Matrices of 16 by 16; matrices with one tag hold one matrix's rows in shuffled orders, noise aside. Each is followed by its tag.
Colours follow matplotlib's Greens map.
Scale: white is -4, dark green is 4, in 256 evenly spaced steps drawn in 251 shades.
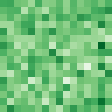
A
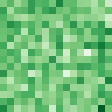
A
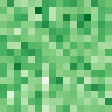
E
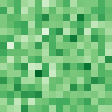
E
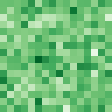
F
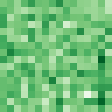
A
